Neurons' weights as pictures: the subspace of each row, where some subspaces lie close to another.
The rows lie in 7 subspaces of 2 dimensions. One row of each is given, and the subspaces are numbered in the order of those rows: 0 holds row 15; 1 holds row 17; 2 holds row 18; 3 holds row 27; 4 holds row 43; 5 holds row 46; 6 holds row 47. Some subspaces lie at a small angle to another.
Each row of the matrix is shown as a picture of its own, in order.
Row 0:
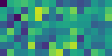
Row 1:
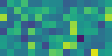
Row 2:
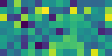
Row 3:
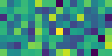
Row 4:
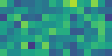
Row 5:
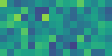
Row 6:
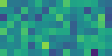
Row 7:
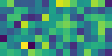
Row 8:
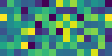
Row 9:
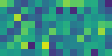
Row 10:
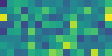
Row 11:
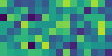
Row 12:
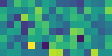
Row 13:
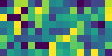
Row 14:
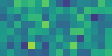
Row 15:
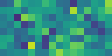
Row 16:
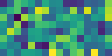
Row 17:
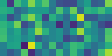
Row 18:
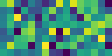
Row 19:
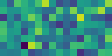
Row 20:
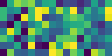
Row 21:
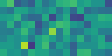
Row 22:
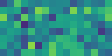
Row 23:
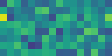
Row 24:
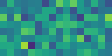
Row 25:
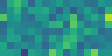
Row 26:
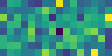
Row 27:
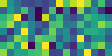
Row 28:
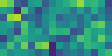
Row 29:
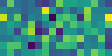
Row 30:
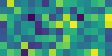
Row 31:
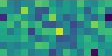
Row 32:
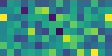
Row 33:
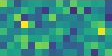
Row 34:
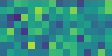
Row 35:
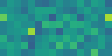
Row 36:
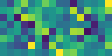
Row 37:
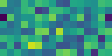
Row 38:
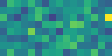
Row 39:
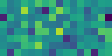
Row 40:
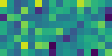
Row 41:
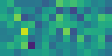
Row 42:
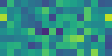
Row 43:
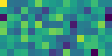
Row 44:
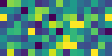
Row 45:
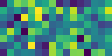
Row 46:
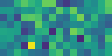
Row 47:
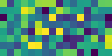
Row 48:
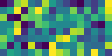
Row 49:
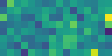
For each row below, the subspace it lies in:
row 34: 3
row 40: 2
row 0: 3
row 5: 3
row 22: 0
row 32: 6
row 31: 5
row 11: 1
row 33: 0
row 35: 5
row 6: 4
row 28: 2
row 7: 1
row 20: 3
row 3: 2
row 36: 0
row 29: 6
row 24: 5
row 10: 4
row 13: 2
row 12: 5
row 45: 3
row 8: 5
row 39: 6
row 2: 0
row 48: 2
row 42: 6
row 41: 5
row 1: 4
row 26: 2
